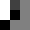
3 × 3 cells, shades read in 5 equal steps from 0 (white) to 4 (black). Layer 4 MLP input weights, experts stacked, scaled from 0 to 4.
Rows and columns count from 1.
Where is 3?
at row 1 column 2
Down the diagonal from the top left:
0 4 2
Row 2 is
0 4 2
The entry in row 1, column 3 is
2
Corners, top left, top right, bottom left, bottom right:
0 2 4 2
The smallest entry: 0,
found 2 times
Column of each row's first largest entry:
2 2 1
